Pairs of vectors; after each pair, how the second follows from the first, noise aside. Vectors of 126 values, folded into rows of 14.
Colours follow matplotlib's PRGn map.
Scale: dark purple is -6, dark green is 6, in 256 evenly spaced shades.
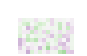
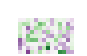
scaled up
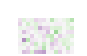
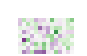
scaled up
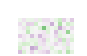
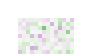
copied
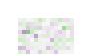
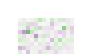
copied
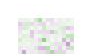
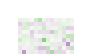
copied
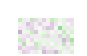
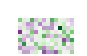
scaled up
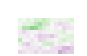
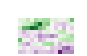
scaled up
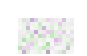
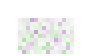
copied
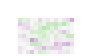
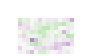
copied
